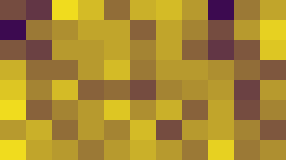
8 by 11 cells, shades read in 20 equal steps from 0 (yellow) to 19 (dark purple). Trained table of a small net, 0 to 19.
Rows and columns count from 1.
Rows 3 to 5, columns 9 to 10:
15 12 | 7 10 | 6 14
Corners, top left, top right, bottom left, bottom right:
13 5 0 7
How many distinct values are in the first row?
10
